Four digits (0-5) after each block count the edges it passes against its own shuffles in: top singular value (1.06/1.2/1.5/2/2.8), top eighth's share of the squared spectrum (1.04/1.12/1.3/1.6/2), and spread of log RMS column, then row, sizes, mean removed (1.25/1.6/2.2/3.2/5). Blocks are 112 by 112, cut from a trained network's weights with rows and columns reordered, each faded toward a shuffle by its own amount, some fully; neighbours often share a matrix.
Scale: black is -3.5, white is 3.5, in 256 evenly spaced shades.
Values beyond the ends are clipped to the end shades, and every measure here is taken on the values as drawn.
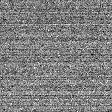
4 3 0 1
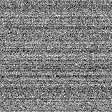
4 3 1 2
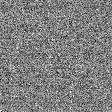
1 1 0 0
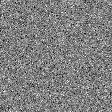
2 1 0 0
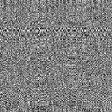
5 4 2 3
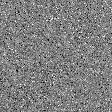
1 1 0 0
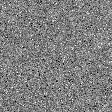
0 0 0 0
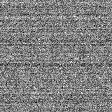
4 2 0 1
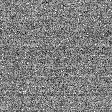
2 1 0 0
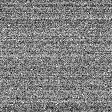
4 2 0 1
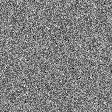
0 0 0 0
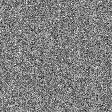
1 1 0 0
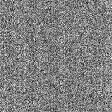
3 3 0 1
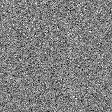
2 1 0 0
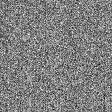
2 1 0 0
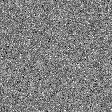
0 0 0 0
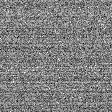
3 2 0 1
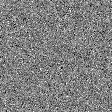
0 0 0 0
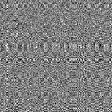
5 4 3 3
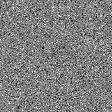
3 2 1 1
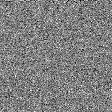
3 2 0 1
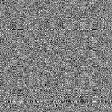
4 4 1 3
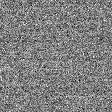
1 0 0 0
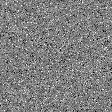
0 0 0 0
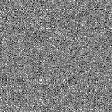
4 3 1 2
